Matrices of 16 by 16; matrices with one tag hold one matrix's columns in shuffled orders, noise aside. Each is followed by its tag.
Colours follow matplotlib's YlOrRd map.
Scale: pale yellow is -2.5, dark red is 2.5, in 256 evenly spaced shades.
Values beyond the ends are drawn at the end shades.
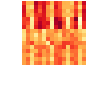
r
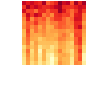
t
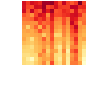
t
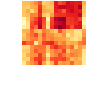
r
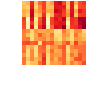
r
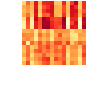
r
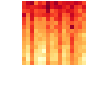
t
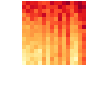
t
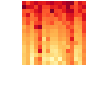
t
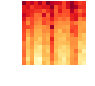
t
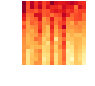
t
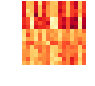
r
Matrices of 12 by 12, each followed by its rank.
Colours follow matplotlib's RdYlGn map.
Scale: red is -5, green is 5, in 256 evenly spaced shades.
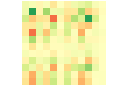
two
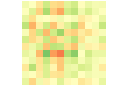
two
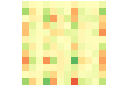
two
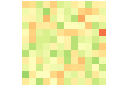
full rank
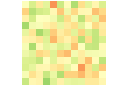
full rank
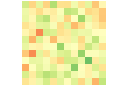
full rank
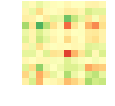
two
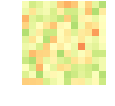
full rank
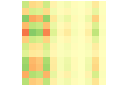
one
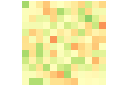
full rank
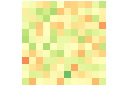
full rank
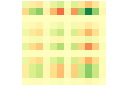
one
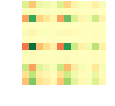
one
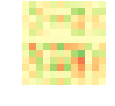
two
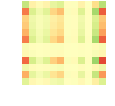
one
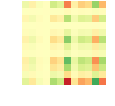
one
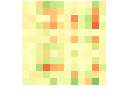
two
